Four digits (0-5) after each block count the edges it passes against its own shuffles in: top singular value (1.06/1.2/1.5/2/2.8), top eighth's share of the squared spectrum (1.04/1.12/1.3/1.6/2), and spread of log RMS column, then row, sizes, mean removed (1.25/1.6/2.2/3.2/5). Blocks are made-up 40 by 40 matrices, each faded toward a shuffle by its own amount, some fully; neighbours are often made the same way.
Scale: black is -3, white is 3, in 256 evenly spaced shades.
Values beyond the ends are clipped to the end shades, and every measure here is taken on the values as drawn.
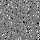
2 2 1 0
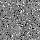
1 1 0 0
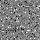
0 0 0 0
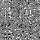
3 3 2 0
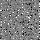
2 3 1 1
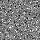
1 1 0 0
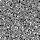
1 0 0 0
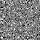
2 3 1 0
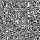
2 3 1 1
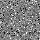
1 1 0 0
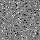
0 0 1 0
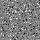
0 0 1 0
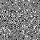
3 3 0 2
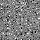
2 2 0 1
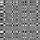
5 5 3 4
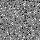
0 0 0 0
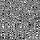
3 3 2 1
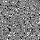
3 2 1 1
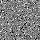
1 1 0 0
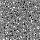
1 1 0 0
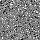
0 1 0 0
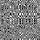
4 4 2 2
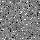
0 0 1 1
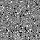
2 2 1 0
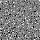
1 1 0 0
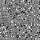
3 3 1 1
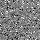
0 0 0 0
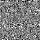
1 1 0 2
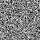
0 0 0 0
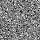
0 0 0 0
